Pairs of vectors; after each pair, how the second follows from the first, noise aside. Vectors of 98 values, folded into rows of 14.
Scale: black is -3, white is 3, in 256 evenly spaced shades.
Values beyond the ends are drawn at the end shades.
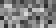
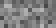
shrunk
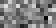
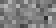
shrunk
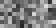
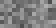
shrunk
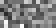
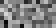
negated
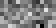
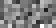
sign-scrambled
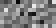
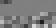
partly zeroed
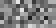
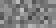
shrunk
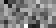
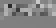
partly zeroed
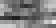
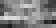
negated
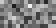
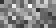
sign-scrambled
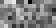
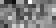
negated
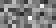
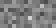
shrunk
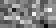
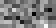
negated
